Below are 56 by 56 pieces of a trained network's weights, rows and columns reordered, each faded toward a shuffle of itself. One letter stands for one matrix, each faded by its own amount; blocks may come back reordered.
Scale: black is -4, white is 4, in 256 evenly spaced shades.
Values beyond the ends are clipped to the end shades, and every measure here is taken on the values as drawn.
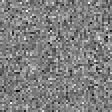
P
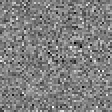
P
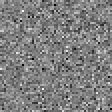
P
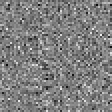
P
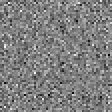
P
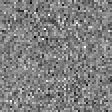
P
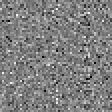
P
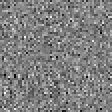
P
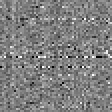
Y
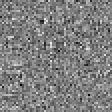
P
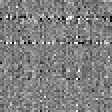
Y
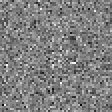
P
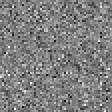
P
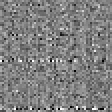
Y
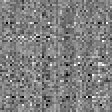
Y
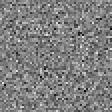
P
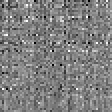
Y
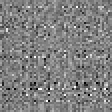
Y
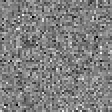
P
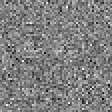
P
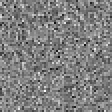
P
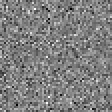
P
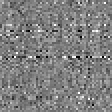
Y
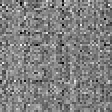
Y
